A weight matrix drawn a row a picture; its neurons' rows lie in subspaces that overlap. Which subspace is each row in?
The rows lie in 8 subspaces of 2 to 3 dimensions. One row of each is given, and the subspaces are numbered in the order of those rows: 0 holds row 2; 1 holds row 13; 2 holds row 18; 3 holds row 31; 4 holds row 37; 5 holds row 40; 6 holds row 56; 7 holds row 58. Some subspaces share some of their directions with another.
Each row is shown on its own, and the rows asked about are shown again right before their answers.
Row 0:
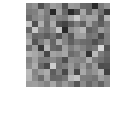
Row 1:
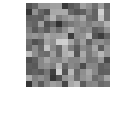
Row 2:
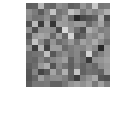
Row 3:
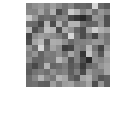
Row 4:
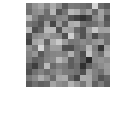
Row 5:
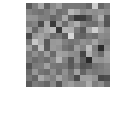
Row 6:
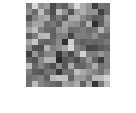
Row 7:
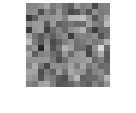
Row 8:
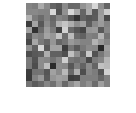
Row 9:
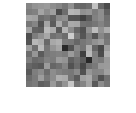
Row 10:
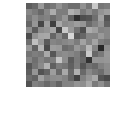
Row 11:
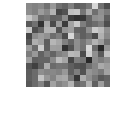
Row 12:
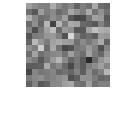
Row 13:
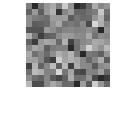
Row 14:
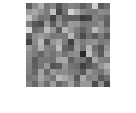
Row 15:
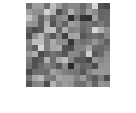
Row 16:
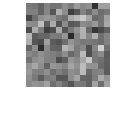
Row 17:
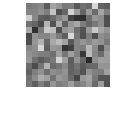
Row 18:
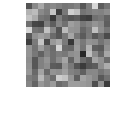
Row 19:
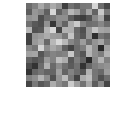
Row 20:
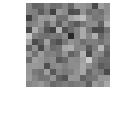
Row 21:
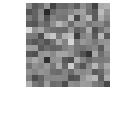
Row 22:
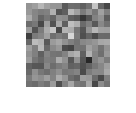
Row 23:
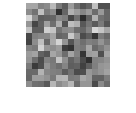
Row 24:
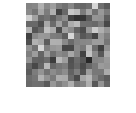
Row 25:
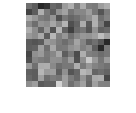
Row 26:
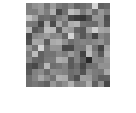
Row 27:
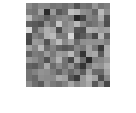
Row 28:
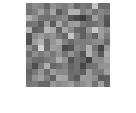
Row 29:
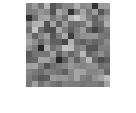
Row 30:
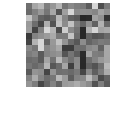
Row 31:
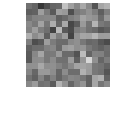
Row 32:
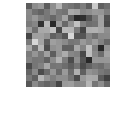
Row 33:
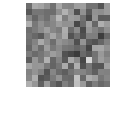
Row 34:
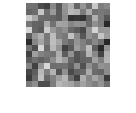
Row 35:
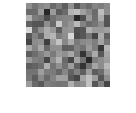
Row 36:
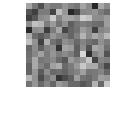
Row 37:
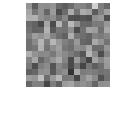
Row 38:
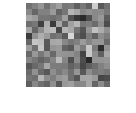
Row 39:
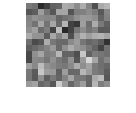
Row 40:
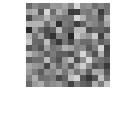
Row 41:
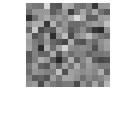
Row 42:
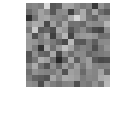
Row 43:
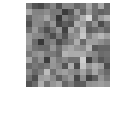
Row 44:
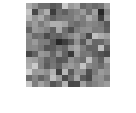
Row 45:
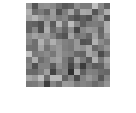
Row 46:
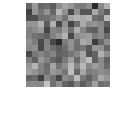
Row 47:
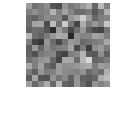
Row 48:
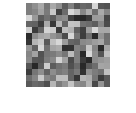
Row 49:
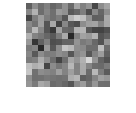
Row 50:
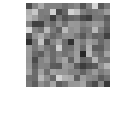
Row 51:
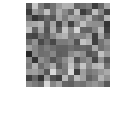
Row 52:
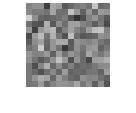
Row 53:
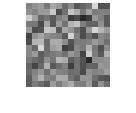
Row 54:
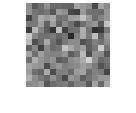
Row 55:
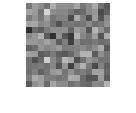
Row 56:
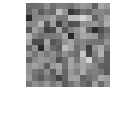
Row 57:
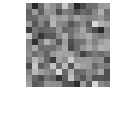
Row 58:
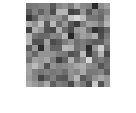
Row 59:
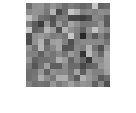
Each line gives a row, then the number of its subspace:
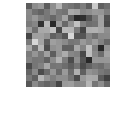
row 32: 0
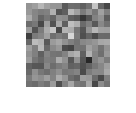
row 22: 3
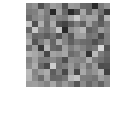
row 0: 0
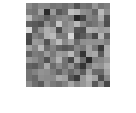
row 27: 5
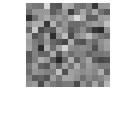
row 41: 1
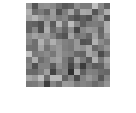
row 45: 4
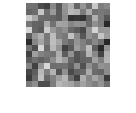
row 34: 3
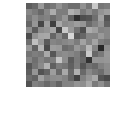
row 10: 0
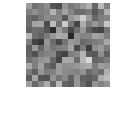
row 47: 0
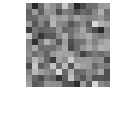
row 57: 1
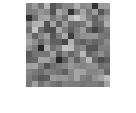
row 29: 1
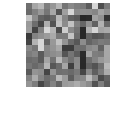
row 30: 7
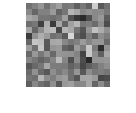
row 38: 0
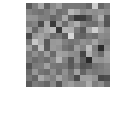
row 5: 0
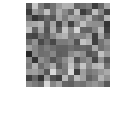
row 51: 4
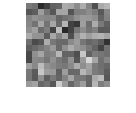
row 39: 3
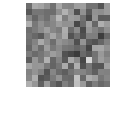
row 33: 7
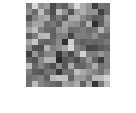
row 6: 1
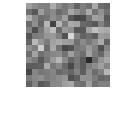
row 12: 2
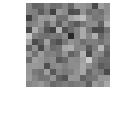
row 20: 4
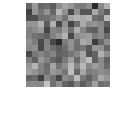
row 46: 4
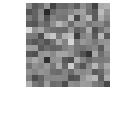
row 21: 5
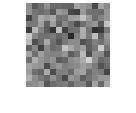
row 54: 4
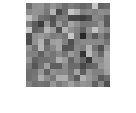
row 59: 2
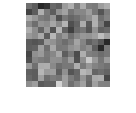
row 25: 3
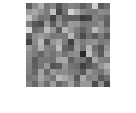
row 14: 2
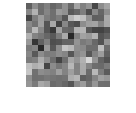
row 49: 2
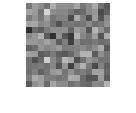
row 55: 5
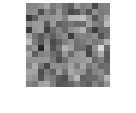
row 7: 3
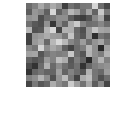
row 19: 6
